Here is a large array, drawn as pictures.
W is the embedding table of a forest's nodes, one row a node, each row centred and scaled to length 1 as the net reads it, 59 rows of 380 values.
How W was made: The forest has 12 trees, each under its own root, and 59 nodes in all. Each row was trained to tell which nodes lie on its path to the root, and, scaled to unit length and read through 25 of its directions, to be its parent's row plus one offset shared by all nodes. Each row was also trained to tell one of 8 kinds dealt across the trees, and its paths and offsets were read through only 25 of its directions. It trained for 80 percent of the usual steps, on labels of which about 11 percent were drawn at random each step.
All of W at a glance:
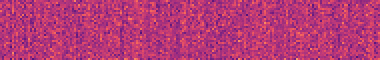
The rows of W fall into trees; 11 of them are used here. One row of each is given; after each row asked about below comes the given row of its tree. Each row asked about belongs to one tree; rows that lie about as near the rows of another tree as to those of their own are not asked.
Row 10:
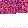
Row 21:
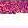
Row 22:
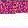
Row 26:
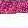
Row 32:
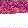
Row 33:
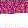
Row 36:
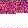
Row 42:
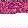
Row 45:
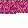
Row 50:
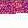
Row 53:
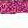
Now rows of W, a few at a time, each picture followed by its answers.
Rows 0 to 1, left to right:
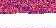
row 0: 32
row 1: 36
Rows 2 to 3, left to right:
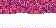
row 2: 21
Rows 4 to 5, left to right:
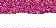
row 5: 42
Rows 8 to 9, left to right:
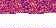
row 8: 50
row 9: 53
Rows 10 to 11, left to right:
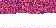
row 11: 21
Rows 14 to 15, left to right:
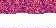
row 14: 22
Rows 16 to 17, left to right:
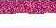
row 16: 33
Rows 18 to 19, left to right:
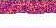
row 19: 22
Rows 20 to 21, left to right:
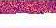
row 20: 42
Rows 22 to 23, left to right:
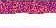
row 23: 21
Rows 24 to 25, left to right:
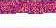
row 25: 33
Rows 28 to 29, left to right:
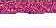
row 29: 42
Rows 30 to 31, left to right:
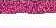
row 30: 45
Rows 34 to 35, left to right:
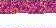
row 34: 32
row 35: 36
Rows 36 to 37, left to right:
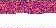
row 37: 33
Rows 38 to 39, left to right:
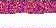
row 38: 22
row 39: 53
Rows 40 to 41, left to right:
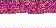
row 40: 36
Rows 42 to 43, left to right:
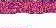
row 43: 33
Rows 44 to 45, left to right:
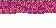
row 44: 21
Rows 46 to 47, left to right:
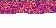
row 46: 36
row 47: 53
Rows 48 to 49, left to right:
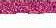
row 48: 42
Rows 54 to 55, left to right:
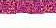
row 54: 26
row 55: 10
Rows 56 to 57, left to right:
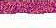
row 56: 26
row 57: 45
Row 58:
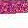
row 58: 36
